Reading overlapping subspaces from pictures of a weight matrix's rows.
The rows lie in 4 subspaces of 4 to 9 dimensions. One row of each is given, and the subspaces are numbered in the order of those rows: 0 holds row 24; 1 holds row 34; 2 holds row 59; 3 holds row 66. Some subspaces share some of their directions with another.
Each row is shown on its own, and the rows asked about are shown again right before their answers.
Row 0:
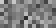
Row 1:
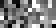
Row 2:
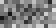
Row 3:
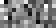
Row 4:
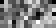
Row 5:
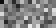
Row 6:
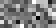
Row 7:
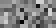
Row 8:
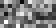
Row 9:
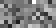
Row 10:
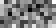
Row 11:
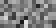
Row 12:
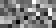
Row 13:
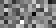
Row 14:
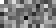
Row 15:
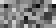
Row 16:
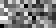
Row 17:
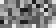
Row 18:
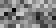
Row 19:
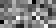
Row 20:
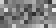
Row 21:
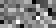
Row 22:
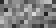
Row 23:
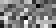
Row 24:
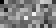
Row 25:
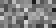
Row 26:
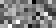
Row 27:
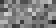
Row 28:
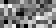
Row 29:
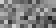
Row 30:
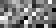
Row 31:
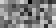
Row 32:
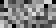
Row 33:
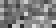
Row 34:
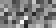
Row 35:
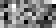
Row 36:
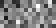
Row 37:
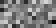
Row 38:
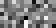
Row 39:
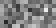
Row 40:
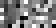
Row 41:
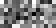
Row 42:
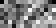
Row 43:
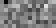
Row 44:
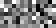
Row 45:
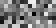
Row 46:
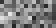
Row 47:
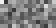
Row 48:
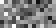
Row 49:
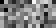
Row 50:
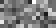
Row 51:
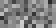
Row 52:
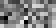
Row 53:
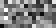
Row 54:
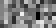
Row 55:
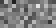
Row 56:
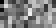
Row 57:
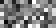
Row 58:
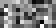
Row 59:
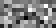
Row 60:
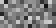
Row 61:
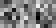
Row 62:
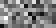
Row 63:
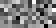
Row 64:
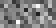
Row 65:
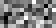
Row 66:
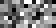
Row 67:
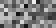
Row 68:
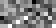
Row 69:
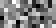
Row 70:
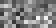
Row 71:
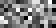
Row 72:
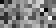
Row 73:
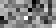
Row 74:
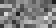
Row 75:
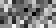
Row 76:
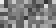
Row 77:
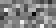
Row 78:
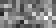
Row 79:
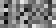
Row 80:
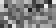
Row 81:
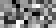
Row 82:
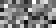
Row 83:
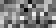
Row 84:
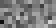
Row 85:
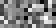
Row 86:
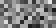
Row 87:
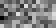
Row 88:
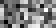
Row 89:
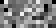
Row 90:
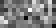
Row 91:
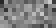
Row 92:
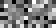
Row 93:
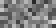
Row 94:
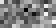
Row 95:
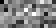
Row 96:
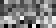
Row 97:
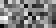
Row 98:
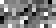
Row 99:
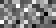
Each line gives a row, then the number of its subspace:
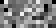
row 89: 3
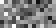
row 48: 3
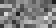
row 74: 3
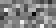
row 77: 2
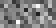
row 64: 0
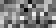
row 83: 3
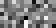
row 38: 1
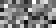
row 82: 1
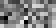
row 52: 1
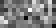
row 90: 2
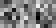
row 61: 3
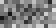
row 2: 1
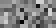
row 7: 2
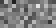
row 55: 2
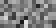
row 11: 1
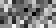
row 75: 3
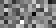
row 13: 2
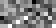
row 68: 0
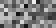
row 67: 1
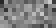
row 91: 1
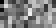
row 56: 3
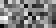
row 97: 1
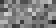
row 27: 1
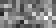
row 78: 3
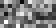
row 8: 3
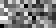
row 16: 1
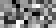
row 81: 0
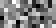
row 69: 0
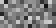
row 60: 2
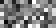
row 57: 0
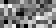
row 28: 3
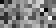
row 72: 3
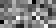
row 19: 0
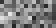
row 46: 1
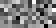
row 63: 2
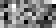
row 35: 3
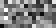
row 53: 1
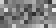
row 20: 1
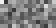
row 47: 3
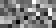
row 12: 0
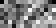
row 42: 3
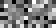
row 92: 1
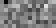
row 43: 3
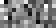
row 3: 3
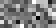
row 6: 2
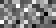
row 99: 2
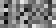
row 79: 3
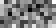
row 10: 2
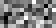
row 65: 2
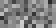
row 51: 2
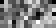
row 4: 3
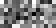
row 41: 0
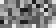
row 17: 2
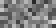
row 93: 1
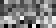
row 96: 3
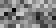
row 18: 3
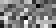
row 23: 3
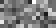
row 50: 0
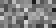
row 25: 1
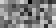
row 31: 3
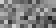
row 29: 3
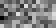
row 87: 1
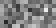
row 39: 0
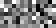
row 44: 2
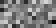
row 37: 1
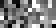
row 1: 2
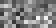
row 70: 3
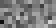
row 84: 0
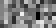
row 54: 3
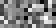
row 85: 2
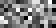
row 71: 2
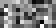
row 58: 2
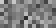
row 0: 2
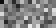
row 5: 0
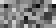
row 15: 3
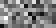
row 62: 1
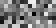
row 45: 3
